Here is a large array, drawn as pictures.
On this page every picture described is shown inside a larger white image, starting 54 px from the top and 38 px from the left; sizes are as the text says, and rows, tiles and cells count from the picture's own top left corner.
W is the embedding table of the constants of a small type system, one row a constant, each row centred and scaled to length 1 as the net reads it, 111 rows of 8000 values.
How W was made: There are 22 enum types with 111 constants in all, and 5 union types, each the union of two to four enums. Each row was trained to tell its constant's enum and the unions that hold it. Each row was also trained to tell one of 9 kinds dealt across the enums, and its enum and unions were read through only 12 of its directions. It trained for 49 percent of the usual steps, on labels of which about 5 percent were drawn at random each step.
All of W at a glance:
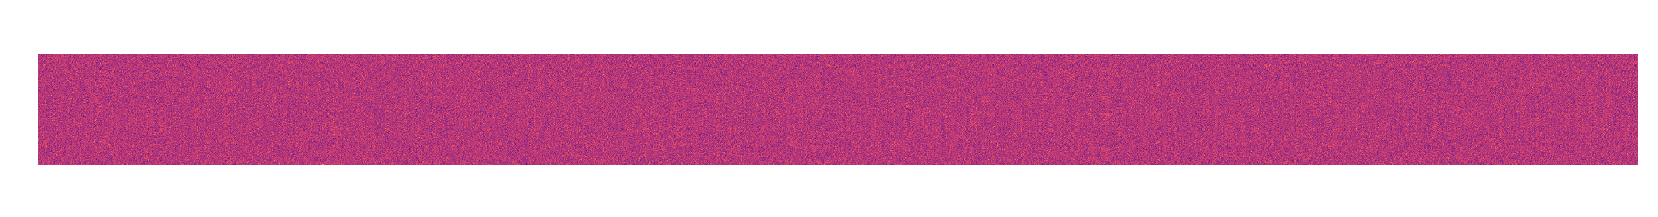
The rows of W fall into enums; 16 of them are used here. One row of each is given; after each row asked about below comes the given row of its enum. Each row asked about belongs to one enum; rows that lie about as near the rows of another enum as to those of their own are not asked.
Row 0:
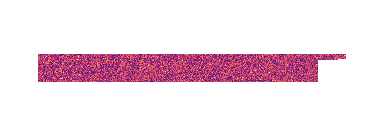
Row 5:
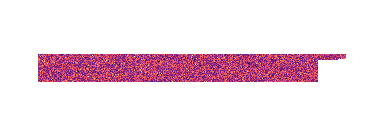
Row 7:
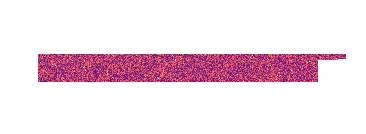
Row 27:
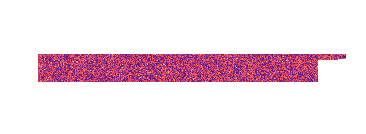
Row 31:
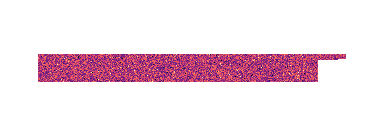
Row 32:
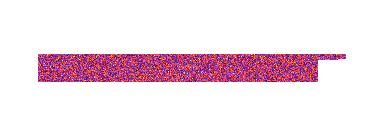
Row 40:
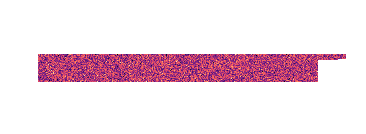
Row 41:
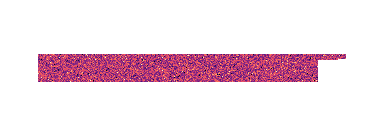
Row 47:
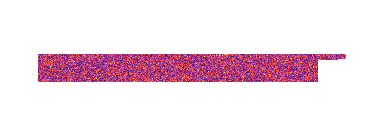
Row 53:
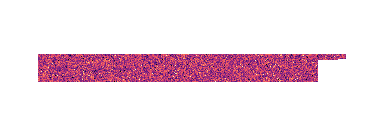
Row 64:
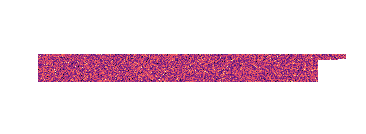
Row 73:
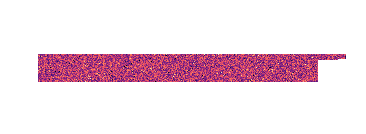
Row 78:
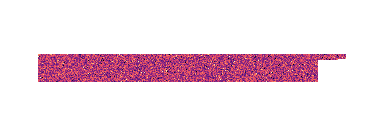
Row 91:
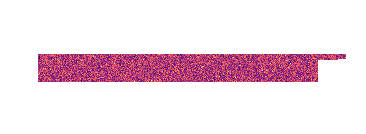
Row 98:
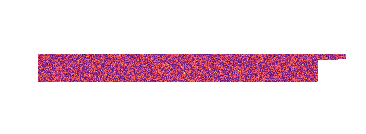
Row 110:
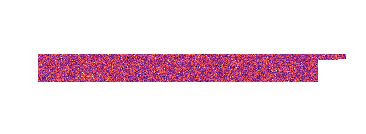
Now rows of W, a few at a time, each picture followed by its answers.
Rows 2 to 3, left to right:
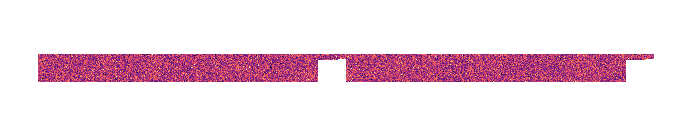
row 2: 5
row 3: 41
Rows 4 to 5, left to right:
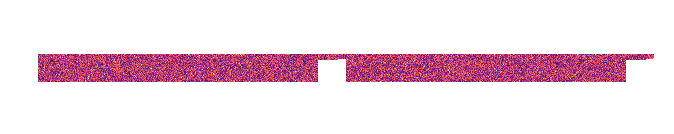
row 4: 47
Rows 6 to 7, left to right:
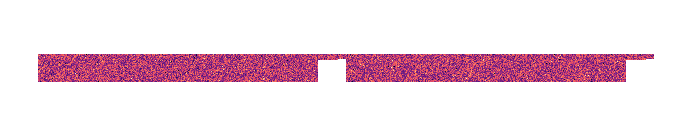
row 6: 78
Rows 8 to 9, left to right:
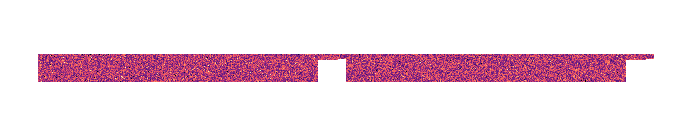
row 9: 73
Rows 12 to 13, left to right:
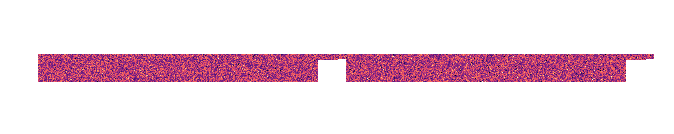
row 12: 78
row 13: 27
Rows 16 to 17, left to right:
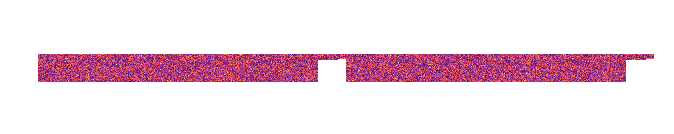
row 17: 31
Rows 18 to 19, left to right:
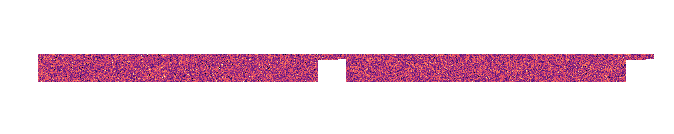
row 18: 53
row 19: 40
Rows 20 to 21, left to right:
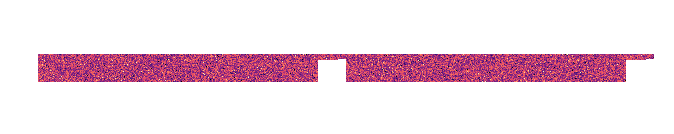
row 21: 27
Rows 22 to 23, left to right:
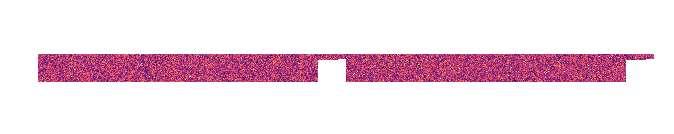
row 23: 47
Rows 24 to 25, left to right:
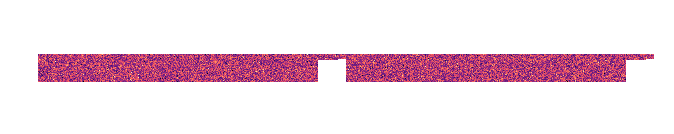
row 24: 31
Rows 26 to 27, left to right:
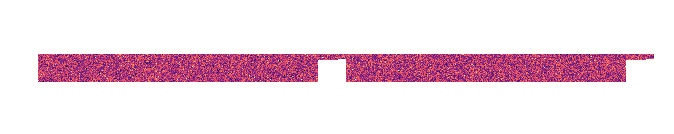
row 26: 53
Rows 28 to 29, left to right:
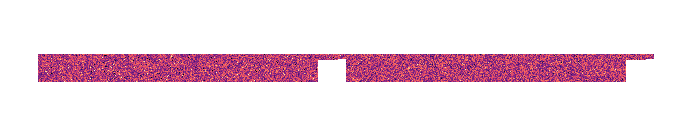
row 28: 73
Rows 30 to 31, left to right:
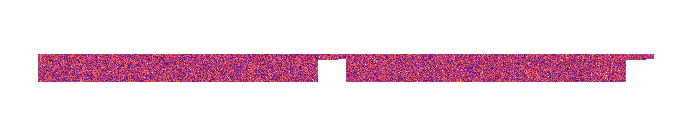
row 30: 27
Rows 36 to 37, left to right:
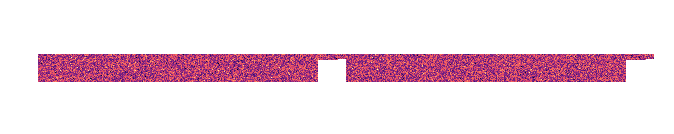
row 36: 98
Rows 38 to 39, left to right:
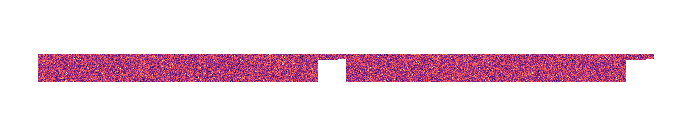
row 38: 64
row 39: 5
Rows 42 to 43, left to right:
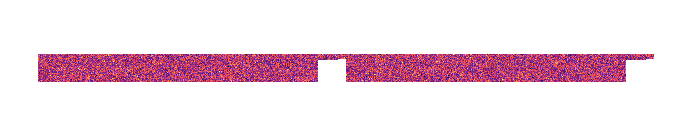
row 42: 31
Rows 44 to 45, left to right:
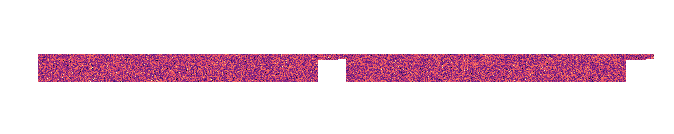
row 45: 5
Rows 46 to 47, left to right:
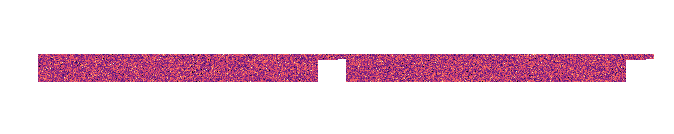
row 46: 47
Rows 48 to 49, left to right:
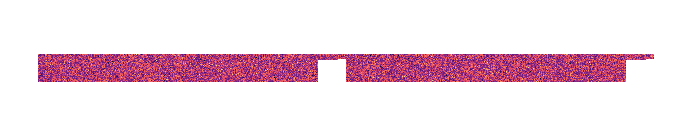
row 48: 0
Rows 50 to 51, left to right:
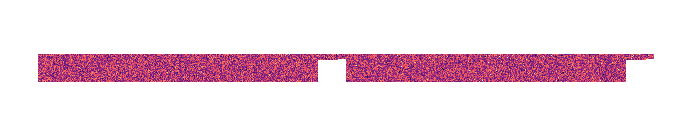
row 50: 91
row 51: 41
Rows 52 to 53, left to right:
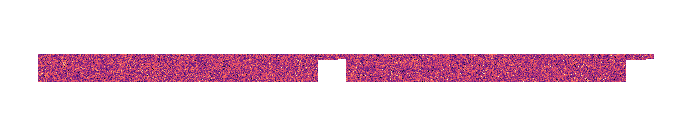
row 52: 0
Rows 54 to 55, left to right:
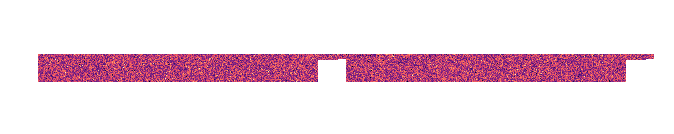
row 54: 98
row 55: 31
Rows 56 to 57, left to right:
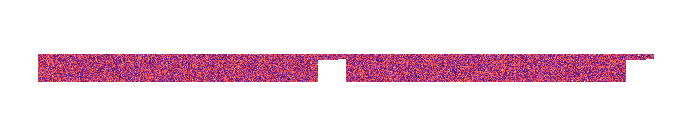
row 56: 53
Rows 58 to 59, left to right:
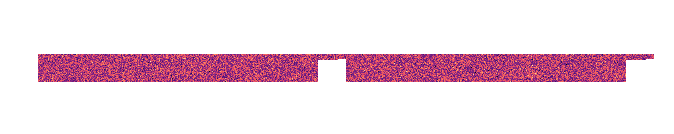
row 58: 78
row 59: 31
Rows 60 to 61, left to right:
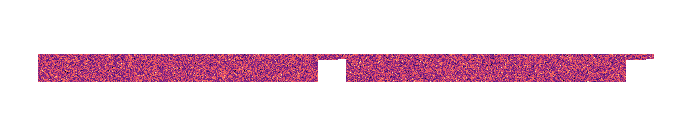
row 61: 47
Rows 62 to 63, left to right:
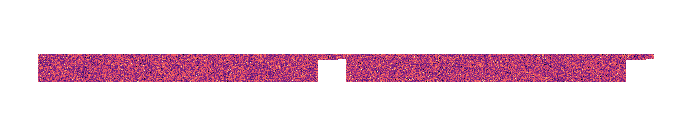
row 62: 98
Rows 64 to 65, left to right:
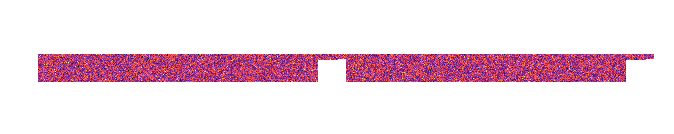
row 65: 40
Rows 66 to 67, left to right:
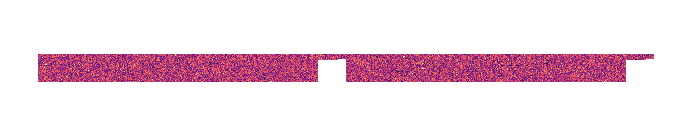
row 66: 91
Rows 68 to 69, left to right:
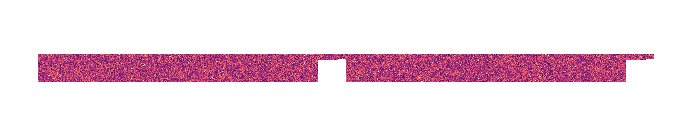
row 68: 40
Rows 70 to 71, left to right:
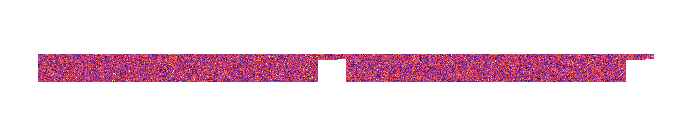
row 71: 53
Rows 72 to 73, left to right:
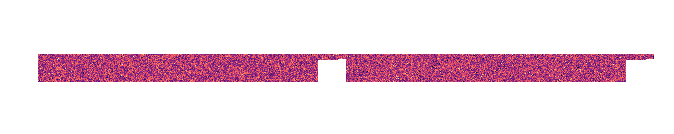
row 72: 98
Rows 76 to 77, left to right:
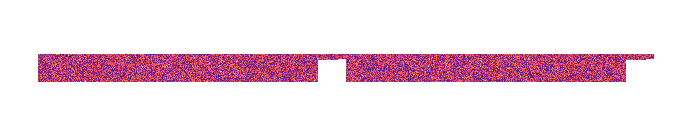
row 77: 91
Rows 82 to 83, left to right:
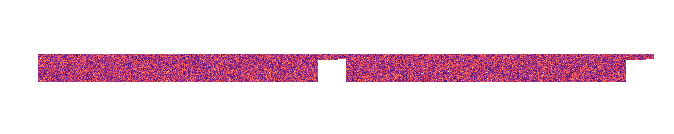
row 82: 73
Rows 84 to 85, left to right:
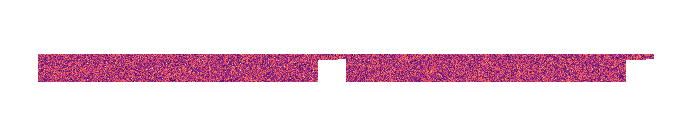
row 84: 78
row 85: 32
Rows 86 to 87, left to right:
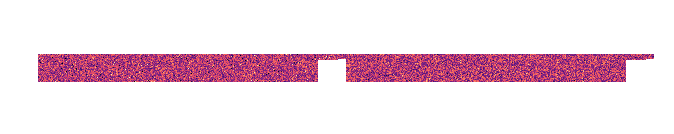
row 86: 27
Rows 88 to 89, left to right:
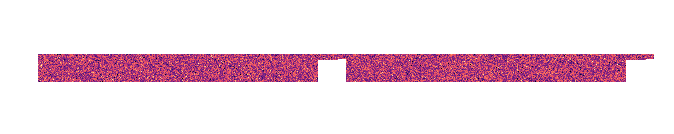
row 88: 91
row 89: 73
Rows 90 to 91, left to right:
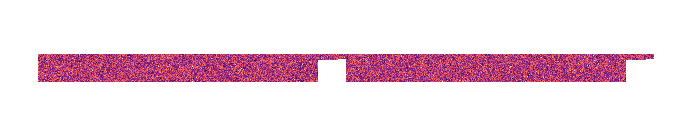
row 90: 41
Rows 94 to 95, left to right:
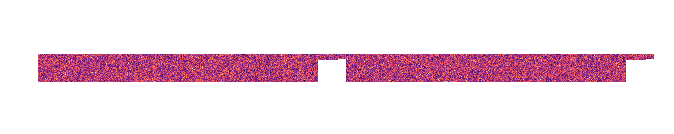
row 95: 47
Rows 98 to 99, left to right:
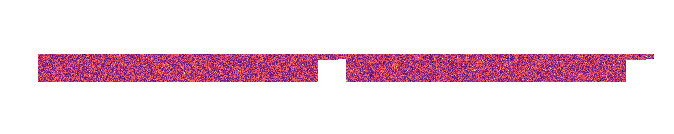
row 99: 7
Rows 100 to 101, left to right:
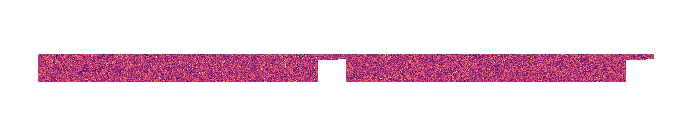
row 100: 53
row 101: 5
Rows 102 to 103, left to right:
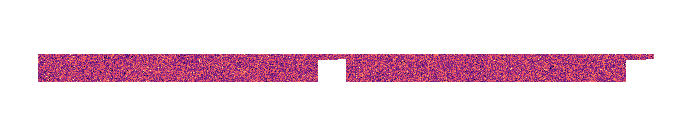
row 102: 73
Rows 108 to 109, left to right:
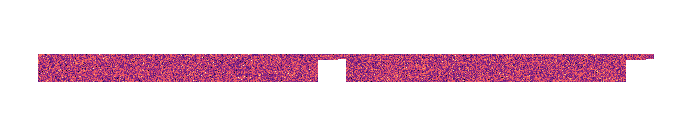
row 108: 27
